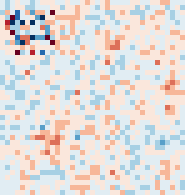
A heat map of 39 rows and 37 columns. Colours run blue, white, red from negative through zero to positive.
Values change most from cell to cell in the top left. No regular stripes run through it. In the top left lies a patch that is rougher than the rest. There is no overall slope. No row or column stands out.
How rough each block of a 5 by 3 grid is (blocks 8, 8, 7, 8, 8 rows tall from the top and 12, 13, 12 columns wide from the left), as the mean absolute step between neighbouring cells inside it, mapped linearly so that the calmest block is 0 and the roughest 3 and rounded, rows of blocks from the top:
300
100
000
000
000
